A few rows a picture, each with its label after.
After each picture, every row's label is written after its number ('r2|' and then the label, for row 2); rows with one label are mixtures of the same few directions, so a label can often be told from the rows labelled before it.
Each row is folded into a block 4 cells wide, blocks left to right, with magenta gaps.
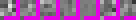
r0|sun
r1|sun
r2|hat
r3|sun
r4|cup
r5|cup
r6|cup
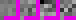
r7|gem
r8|gem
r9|hat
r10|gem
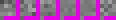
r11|hat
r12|cup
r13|hat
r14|gem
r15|cup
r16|gem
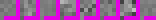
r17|gem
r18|hat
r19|sun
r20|hat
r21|gem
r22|gem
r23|cup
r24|gem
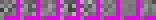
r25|gem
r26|cup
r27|sun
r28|cup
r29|gem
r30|gem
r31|sun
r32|cup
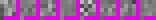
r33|hat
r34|gem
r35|sun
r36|sun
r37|gem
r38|gem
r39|cup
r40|hat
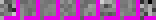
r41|cup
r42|hat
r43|sun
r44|gem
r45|sun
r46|hat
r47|sun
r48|gem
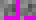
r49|sun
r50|sun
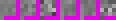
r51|gem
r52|cup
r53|cup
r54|sun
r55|hat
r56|gem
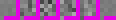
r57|gem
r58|sun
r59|gem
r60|cup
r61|hat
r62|gem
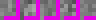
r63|sun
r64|sun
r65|hat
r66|cup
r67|cup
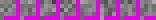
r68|gem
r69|gem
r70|cup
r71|gem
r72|hat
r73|hat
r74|gem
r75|cup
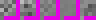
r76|gem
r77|hat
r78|gem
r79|cup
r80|sun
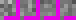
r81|gem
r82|sun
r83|hat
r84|cup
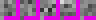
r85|hat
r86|gem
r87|gem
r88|hat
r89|sun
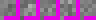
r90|sun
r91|sun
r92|gem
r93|gem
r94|gem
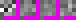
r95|gem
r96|cup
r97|hat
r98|sun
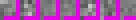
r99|hat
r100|hat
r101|sun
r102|hat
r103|sun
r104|hat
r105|gem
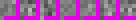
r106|cup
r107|gem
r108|hat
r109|gem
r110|sun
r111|hat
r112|gem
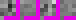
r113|sun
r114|hat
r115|cup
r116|cup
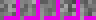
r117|cup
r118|cup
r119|hat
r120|cup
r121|hat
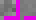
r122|cup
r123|cup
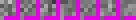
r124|gem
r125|gem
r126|cup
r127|hat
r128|gem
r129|sun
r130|sun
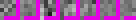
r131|gem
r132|hat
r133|hat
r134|sun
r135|cup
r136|gem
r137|cup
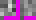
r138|sun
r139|hat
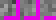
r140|cup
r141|sun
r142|cup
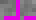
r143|hat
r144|cup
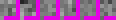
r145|gem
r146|hat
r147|cup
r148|sun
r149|gem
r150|gem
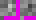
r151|sun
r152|sun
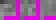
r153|hat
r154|gem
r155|sun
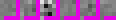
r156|cup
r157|sun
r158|hat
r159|cup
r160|sun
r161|hat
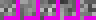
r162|gem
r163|hat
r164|gem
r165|hat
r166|cup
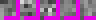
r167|hat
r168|hat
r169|gem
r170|cup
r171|hat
